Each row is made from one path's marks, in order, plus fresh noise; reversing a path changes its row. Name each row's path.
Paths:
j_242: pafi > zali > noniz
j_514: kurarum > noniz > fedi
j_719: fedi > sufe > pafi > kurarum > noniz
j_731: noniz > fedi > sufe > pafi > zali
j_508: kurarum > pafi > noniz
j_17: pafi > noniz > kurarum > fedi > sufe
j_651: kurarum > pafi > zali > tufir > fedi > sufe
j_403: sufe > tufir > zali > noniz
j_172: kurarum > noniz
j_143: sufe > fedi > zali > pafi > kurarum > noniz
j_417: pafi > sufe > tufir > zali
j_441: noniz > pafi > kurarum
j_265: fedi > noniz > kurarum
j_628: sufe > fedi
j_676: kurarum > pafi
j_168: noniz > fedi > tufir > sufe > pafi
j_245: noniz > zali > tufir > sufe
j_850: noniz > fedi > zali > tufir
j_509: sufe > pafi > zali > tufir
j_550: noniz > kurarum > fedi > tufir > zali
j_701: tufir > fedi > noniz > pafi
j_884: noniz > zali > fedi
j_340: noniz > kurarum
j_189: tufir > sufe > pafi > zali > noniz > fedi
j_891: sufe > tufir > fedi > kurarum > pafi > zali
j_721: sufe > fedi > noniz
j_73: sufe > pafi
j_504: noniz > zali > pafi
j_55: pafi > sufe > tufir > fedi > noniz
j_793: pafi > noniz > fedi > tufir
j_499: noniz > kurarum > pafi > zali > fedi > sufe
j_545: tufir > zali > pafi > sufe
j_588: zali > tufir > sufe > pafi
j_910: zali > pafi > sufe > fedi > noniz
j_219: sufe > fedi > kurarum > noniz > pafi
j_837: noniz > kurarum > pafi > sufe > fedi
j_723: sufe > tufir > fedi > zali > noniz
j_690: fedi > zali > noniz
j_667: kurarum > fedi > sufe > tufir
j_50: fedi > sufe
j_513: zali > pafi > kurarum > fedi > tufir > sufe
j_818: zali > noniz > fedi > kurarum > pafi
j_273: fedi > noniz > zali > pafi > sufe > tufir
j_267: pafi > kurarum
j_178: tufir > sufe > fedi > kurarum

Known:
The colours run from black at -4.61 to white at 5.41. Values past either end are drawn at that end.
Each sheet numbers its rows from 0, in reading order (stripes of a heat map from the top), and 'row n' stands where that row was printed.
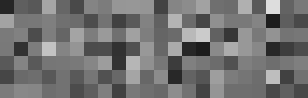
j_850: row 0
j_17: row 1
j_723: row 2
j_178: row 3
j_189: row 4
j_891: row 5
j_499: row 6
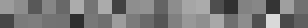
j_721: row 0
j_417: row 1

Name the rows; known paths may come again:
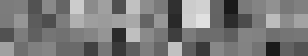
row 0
j_690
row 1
j_242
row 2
j_189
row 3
j_17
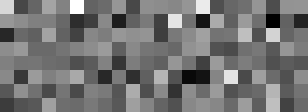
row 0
j_172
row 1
j_50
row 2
j_850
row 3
j_910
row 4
j_499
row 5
j_267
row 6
j_731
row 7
j_550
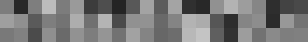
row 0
j_178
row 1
j_721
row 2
j_723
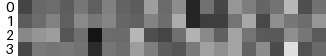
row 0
j_891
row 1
j_818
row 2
j_545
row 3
j_417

